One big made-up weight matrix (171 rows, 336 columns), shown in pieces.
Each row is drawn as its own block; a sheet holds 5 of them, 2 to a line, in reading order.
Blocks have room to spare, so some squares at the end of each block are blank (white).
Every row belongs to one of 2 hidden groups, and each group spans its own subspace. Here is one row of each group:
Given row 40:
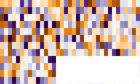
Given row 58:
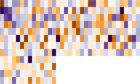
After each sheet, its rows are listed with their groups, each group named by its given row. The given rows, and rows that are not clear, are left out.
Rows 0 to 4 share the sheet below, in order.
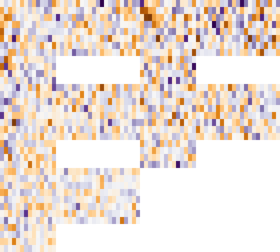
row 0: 58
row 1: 58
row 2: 58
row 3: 40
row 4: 40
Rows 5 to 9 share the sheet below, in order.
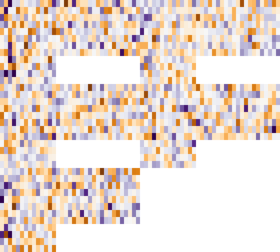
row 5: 40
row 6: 58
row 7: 58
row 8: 40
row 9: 58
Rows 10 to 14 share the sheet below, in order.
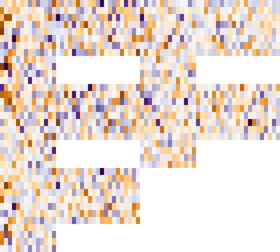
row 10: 58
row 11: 40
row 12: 58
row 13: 58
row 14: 58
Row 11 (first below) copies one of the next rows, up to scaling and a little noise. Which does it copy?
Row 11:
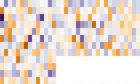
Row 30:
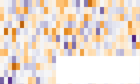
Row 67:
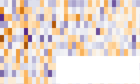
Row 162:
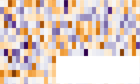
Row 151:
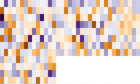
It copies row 151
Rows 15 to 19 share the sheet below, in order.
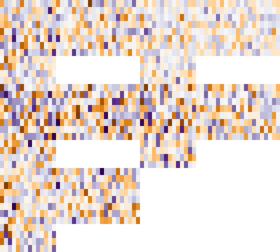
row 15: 58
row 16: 40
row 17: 58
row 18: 40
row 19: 58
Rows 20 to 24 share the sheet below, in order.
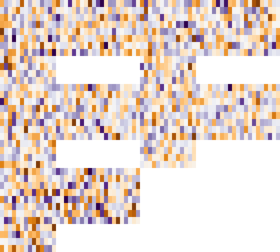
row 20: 58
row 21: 40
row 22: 40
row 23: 58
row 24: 40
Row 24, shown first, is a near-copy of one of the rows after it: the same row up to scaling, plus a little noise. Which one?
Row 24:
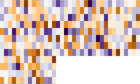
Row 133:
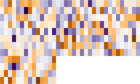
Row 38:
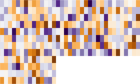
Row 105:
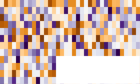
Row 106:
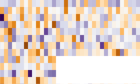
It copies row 38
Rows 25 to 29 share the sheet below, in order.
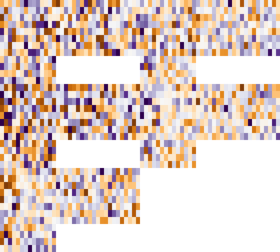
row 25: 40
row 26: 58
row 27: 40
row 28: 58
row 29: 58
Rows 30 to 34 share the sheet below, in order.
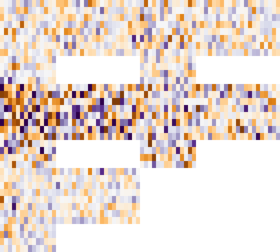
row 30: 40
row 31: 40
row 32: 58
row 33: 40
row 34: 58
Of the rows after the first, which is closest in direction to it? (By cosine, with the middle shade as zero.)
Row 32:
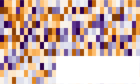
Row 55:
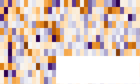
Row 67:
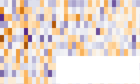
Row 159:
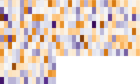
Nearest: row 159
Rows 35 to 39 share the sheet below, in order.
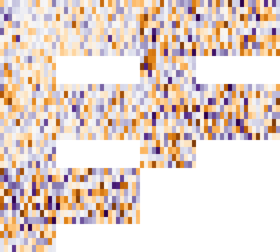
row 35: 58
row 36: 58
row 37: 58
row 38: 40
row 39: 58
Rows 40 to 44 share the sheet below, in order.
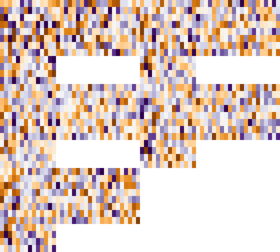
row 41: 58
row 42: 58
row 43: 58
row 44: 58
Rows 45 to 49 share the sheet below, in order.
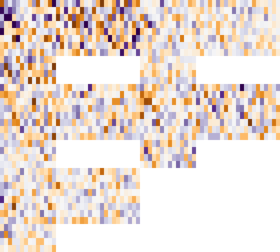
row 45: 58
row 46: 40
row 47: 58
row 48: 58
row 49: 58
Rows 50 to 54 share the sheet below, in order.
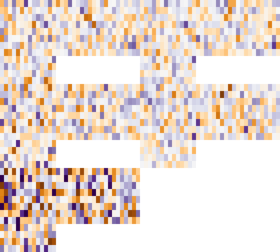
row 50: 40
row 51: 40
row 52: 40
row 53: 58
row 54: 40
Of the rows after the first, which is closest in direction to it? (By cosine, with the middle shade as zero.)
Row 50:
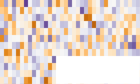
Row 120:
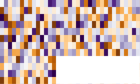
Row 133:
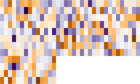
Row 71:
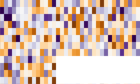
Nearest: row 120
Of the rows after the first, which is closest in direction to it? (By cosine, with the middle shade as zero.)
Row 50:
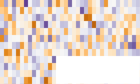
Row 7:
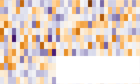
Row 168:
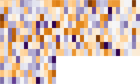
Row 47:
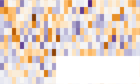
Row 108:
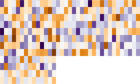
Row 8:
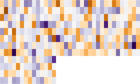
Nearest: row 8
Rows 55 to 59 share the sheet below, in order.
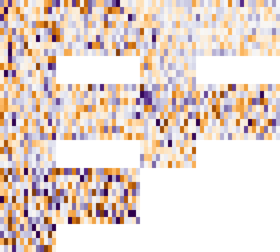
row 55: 40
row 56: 58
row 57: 58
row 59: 40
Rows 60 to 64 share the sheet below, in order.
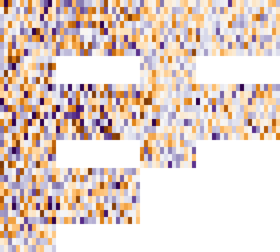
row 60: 40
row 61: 58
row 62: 40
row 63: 58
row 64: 58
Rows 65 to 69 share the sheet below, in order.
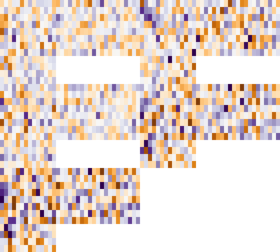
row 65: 58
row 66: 58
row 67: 40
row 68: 58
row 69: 58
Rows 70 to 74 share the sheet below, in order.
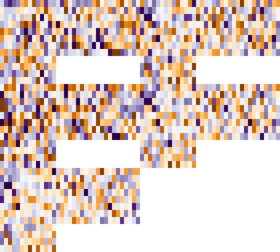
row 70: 40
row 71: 58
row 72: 40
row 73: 58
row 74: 58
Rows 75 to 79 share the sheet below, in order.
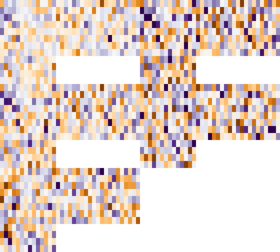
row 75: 58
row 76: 58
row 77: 58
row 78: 40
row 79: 58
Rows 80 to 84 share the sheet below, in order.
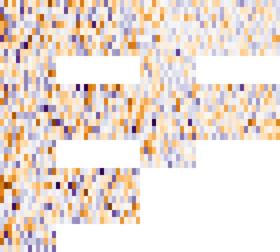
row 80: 40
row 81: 58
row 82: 40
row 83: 58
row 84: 58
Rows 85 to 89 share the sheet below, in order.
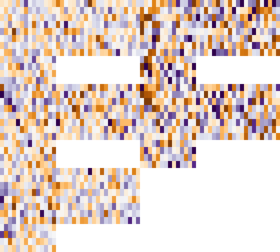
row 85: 40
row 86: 58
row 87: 58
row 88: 58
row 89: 58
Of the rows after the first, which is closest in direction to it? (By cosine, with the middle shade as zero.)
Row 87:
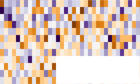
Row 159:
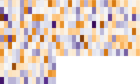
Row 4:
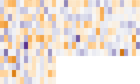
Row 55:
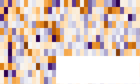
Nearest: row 55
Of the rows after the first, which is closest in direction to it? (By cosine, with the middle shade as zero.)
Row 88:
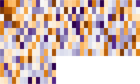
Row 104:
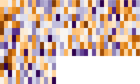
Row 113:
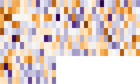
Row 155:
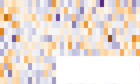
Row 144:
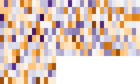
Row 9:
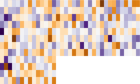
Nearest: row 113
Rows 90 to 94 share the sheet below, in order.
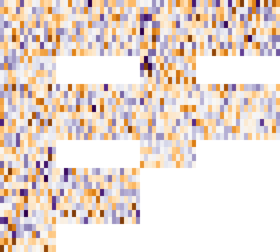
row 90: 58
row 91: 58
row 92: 40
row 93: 40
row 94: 40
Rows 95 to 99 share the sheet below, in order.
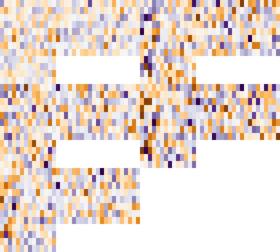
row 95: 58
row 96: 58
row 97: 40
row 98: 58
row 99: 58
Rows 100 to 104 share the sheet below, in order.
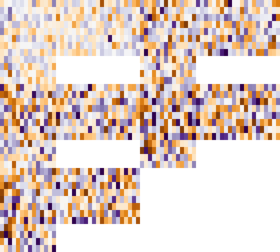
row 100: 58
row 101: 40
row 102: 58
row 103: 58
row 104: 58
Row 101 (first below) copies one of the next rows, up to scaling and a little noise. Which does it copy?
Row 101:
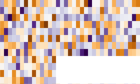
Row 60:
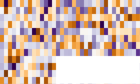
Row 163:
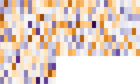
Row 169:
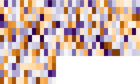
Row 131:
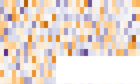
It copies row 131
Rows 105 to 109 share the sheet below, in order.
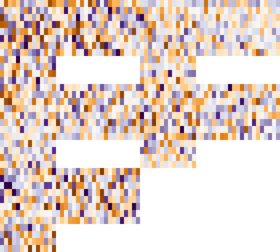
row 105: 40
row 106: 40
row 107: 58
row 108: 58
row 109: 58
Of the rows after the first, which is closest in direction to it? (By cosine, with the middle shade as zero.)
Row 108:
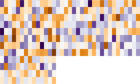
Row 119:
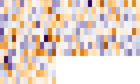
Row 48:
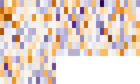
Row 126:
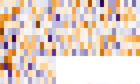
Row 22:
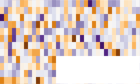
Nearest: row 119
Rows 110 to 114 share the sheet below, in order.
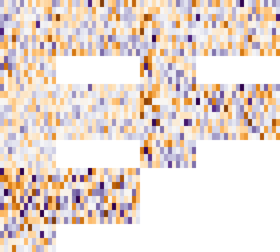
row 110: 58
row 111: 58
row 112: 58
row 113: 58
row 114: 58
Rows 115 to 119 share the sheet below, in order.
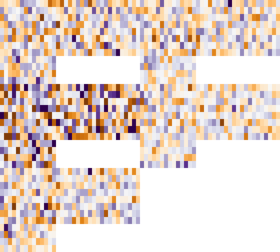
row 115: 40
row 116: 58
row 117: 40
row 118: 40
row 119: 58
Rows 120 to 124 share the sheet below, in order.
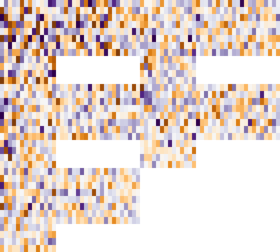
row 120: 40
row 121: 58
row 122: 58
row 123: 58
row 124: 40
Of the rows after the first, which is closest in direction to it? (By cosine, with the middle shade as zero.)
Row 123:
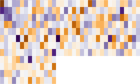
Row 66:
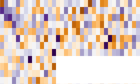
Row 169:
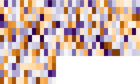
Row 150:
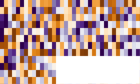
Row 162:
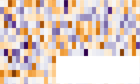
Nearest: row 66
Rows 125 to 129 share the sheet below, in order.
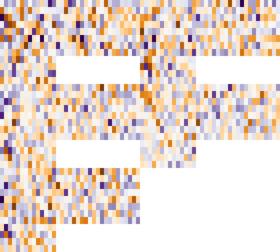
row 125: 40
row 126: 58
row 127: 58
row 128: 58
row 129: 58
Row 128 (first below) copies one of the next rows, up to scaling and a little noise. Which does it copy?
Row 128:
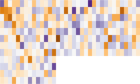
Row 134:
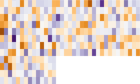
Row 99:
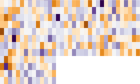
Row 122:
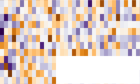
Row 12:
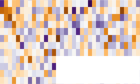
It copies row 12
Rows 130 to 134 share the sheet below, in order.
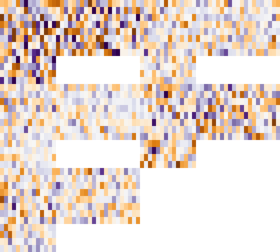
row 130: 40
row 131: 40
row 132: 40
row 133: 40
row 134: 58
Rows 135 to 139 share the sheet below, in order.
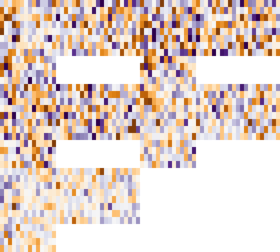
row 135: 58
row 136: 58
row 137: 40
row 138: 58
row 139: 58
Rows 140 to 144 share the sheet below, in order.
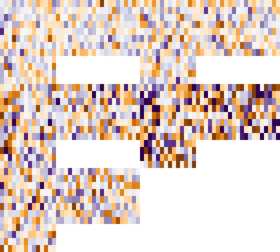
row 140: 58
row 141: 40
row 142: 58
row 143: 58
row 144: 40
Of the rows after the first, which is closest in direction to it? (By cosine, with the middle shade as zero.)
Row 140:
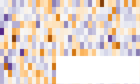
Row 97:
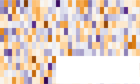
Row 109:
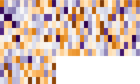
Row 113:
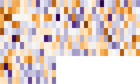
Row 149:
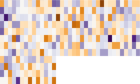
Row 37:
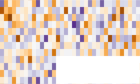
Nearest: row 149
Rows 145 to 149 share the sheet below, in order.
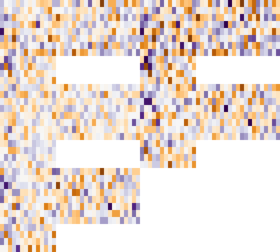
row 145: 58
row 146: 58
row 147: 40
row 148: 58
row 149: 58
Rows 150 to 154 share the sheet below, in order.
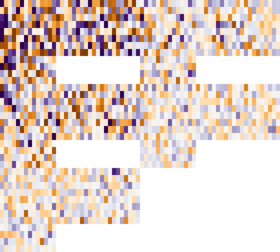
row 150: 58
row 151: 40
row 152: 58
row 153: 40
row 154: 40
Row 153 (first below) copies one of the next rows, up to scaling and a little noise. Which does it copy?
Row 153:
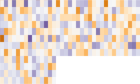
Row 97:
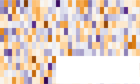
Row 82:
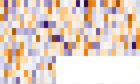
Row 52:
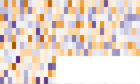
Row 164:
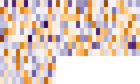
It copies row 164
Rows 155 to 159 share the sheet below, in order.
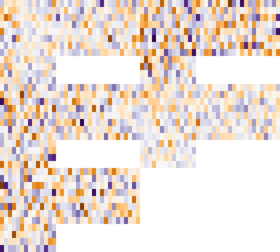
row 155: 58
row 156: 58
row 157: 40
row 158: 58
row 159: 40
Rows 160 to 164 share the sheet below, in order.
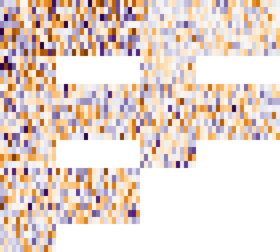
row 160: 58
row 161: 40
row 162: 40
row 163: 40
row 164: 40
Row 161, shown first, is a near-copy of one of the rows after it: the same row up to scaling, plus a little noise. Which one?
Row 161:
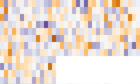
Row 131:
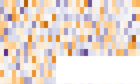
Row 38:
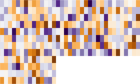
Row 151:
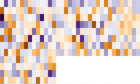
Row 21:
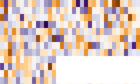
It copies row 21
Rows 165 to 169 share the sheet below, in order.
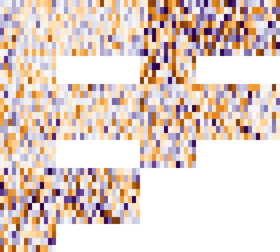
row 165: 58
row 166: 40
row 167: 58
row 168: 40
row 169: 40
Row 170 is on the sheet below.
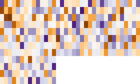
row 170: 58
